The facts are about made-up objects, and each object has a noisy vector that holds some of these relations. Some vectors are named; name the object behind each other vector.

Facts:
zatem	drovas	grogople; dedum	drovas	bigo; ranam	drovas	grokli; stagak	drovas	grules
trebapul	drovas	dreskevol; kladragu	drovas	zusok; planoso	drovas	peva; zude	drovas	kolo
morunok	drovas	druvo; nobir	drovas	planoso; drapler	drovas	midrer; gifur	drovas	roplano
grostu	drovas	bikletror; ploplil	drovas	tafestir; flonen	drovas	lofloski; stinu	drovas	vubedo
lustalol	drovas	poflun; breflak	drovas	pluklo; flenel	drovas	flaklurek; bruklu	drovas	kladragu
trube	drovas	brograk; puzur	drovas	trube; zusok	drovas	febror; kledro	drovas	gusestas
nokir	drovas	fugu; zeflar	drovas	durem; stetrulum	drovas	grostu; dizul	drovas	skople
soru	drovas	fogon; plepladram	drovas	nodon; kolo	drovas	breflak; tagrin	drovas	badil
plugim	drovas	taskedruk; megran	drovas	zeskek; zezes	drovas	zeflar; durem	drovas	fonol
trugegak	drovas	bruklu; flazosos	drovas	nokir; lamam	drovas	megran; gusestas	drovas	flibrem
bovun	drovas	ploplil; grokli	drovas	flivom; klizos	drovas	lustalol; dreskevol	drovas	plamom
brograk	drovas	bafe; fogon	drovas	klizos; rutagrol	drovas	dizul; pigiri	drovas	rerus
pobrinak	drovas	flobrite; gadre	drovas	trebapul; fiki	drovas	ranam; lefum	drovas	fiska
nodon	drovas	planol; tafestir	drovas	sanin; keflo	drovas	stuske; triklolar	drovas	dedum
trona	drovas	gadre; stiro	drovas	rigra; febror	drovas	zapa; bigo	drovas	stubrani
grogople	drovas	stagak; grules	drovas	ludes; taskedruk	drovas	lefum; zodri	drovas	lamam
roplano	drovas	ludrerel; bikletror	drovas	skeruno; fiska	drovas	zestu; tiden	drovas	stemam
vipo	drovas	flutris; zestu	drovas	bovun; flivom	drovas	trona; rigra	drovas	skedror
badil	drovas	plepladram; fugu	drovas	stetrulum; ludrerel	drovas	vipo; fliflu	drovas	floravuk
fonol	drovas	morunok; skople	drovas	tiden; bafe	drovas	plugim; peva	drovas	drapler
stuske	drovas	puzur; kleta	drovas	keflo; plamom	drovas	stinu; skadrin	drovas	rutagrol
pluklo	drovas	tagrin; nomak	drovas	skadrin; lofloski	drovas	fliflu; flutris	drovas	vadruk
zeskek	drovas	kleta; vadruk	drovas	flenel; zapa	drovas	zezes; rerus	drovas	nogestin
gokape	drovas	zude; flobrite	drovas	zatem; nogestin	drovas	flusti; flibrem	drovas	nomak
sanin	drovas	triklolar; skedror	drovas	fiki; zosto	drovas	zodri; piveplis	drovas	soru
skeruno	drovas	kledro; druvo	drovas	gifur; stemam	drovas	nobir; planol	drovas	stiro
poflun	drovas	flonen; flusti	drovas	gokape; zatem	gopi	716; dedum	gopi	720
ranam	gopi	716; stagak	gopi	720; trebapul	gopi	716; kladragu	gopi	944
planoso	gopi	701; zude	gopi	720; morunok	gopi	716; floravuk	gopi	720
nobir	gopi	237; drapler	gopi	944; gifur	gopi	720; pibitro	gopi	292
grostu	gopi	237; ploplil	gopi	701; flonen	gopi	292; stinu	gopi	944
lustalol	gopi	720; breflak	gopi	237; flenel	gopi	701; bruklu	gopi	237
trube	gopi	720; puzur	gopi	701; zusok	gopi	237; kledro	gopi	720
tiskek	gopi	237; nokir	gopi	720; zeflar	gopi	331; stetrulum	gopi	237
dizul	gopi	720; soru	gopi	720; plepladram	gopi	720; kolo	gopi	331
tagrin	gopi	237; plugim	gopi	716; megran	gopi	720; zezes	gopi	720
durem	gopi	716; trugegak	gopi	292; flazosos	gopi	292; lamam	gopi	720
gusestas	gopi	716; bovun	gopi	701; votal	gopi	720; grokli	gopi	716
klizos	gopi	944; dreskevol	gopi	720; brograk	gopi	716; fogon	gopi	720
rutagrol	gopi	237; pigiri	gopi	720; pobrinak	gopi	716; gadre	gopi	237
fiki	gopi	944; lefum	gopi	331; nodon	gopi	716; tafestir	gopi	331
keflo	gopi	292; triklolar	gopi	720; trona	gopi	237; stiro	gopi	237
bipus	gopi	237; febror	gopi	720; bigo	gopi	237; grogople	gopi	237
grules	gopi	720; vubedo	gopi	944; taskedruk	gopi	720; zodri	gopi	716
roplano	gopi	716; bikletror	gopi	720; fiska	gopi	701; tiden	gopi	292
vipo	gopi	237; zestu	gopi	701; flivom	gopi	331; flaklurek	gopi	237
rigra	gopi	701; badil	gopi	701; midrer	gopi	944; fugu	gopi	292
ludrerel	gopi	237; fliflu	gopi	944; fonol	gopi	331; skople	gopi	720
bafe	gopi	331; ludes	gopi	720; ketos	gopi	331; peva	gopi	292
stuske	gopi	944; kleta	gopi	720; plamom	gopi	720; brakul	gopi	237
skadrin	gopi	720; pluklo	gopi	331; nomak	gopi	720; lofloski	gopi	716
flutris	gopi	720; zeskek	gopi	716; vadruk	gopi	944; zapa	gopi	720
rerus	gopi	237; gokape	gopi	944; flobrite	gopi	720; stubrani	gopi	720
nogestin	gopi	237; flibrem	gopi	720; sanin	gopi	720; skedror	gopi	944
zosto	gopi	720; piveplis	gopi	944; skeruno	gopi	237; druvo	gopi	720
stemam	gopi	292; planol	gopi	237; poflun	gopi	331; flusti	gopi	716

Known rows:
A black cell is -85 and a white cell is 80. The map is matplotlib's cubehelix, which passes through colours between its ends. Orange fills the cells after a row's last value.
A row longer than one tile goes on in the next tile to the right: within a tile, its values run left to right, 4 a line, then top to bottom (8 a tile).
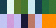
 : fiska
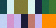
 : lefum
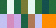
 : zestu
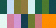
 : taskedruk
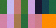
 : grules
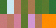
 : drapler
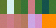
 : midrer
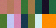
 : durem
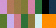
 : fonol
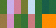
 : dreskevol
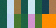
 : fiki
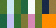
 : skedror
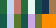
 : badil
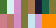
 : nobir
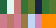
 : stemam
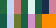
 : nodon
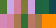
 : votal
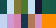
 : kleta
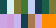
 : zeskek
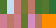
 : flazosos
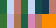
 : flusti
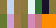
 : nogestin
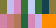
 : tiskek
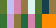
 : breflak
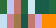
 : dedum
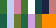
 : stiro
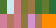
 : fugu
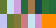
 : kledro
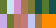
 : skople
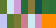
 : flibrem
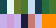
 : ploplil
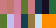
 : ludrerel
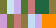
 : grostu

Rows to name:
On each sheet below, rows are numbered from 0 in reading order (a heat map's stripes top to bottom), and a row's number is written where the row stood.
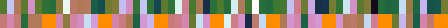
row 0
pibitro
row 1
skeruno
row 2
poflun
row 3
planoso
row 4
bafe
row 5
grogople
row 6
bikletror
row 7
vubedo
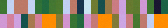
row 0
bigo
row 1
gokape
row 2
flenel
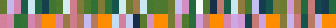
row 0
pigiri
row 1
tiden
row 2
plugim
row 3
gadre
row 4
zodri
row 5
trugegak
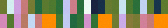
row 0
rutagrol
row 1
plepladram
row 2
stinu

